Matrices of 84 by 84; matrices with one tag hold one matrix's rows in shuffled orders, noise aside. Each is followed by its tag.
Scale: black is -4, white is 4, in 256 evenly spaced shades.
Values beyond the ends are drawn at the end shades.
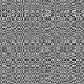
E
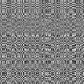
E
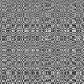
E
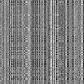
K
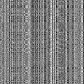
K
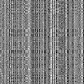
K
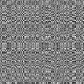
E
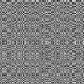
E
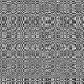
E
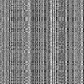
K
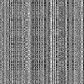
K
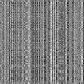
K
